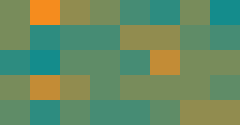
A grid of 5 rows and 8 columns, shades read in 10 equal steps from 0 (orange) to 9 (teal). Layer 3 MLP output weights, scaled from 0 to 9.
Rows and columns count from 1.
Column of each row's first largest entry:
8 2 2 4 2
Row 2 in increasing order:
4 4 5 6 7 7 7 8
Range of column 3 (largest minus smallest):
3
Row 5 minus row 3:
-2 -1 0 1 0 4 -1 -1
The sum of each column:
29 27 27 31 30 25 25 31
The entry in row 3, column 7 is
5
